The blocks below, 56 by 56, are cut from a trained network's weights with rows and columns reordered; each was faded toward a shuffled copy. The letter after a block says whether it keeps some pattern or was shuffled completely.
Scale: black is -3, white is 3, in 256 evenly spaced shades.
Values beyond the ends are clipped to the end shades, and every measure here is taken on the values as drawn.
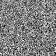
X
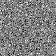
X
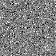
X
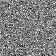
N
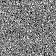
N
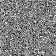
N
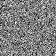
N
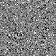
X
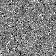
N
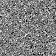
N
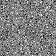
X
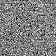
X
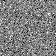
N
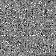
X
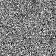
N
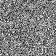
N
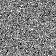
X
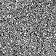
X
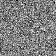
X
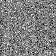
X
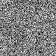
X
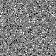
X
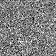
N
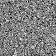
N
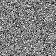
N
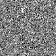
X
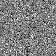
X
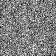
X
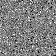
N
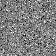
N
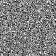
X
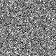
X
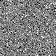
N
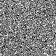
N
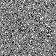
N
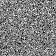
N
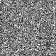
X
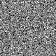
X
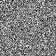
N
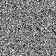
X
